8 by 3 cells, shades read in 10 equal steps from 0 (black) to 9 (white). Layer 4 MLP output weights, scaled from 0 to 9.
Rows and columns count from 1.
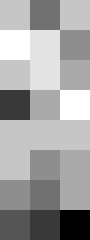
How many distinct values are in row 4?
3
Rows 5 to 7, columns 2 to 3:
7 7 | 5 6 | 4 6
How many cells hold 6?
4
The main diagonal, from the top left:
7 8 6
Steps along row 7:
down up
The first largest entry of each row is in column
1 1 2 3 1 1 3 1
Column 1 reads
7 9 7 2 7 7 5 3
